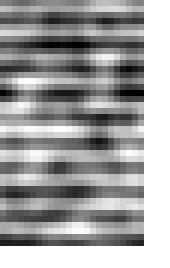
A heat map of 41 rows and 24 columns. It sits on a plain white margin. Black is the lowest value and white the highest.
The top middle is the ninth with the lowest average. Overall the values sit about 50% of the way up the scale. No overall slope runs across the table. Stripes running across repeat 10 times from top to bottom.
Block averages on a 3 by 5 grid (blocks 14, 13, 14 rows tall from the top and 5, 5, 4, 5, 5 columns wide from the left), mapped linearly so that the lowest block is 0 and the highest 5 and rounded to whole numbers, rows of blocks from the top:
21031 / 54223 / 12233
